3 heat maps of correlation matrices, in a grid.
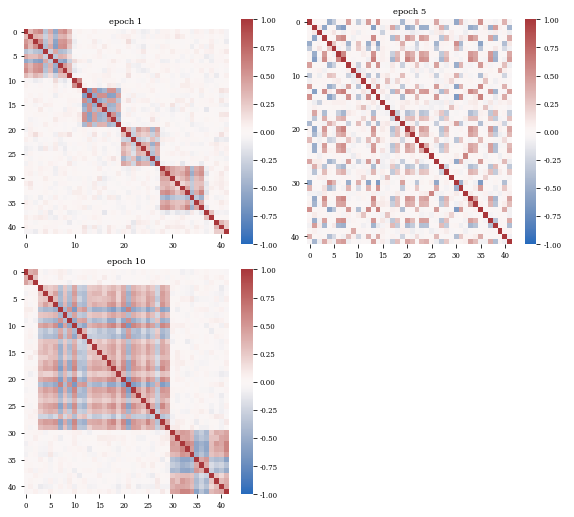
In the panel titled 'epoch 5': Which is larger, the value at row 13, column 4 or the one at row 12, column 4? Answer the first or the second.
the first
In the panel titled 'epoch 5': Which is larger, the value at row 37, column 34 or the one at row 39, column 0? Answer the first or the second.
the first
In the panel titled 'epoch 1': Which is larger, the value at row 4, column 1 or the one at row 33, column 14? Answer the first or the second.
the second
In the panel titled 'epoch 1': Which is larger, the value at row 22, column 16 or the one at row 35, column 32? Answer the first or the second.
the second
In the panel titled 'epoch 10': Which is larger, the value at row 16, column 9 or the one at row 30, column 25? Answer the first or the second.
the second
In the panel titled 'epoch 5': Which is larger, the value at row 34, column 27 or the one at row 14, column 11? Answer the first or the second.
the second
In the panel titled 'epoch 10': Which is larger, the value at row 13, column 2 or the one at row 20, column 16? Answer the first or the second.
the second
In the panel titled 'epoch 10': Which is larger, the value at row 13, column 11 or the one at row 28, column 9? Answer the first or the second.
the first
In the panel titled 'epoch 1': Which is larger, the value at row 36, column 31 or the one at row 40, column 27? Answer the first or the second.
the first
